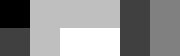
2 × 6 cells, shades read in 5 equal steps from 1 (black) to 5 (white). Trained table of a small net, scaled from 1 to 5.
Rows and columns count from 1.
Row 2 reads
2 4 5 5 2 3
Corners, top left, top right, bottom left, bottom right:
1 3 2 3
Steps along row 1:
up same same down up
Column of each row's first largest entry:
2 3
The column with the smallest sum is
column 1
